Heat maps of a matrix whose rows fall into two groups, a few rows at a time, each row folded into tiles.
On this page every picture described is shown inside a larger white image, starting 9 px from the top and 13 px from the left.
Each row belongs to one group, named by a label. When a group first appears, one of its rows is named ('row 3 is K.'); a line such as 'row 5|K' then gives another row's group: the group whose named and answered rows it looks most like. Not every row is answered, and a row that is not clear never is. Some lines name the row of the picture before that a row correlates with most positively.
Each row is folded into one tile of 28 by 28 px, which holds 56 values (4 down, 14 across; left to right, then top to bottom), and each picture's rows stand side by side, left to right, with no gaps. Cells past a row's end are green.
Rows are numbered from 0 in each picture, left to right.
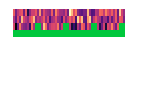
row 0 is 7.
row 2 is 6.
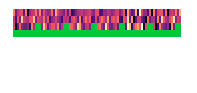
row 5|7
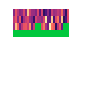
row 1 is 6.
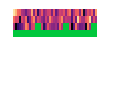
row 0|6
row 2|7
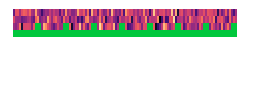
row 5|6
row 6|7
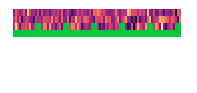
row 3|6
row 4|6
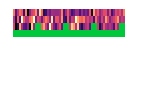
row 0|7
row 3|7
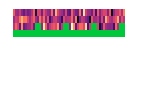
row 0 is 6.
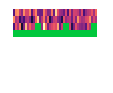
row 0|6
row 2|7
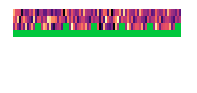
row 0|6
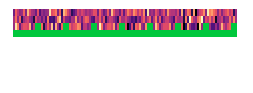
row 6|7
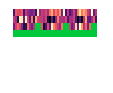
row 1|6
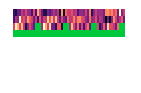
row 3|6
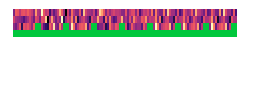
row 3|6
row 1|6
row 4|7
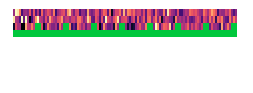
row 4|6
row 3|7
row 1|7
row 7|6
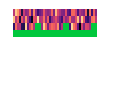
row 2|6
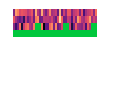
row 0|6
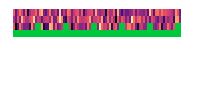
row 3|6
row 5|6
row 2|7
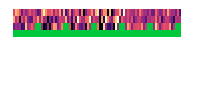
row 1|6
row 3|7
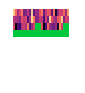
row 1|7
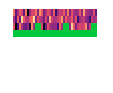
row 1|7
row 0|7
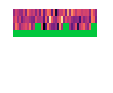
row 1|7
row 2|6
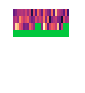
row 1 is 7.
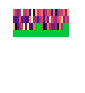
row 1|7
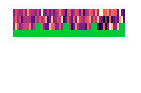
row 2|7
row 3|6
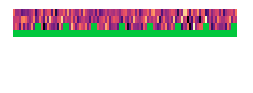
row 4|7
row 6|6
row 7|7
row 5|6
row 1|7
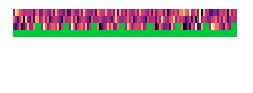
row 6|6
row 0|6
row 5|7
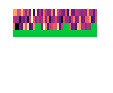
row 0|6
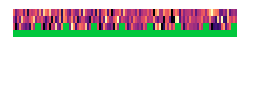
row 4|7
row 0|7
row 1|6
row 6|7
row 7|6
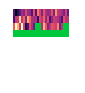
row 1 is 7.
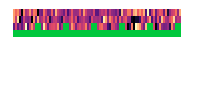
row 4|6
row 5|7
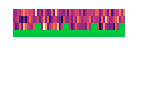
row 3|7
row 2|7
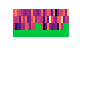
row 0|6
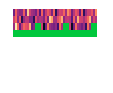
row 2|7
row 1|7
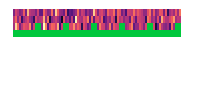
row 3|6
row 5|7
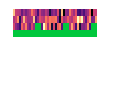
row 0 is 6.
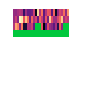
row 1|7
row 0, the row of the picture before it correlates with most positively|2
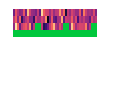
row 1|6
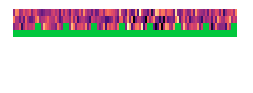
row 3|6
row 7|7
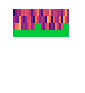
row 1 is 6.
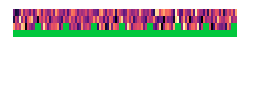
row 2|6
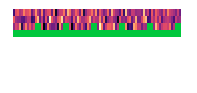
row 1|7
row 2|7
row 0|6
